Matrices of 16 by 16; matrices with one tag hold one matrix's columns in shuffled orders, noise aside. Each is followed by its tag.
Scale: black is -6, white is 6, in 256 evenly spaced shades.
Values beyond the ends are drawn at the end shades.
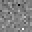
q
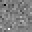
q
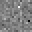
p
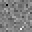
q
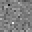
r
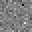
r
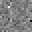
p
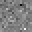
q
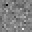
q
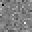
r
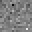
q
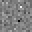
p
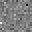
r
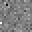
r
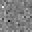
p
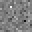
p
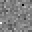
r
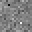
r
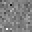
q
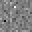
p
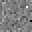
p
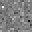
p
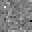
p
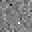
r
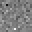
q
